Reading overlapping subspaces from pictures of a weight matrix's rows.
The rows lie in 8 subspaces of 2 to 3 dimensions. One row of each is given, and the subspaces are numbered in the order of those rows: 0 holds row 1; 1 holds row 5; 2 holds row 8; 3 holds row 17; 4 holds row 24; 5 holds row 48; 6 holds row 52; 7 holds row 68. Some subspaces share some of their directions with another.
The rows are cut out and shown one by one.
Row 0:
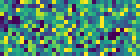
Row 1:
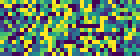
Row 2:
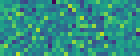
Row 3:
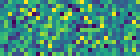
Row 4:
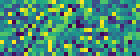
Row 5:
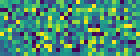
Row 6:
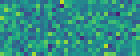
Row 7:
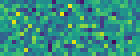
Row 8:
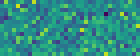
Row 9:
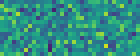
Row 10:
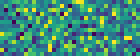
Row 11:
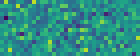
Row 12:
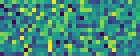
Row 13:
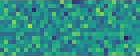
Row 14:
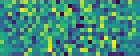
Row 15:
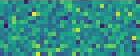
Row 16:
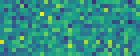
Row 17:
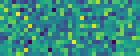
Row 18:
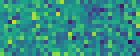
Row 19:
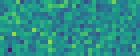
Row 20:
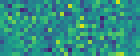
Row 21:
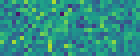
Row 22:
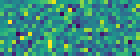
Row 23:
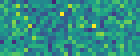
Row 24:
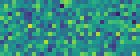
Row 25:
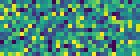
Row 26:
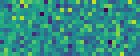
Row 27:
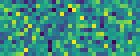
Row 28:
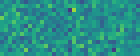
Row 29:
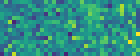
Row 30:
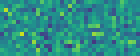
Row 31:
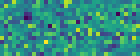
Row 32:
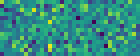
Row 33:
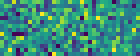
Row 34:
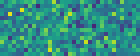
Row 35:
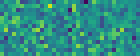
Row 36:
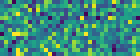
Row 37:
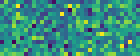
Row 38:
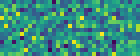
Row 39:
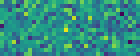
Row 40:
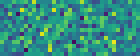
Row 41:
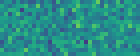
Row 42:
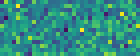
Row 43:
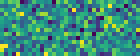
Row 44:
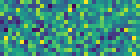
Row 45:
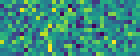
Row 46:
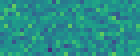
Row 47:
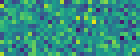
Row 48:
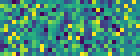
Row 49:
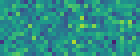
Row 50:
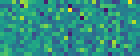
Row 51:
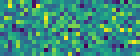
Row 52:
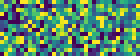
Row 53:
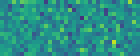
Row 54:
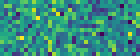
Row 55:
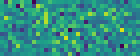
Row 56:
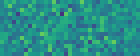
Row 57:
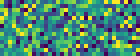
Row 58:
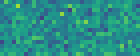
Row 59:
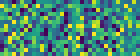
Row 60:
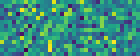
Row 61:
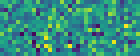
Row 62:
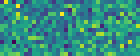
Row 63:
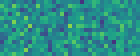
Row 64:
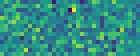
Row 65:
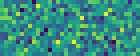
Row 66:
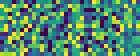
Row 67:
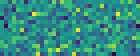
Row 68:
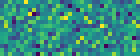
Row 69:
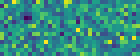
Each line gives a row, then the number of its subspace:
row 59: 5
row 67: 7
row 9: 4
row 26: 0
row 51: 2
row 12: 4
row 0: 6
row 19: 6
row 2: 5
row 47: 4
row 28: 6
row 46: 7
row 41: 1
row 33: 6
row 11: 3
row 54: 5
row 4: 3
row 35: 6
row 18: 5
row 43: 5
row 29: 5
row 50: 0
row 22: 3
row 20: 0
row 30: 1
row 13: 1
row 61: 1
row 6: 4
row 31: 4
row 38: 7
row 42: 2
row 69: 4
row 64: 6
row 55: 2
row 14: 0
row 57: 2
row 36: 6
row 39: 2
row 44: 6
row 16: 0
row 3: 7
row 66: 5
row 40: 3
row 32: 4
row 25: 7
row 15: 7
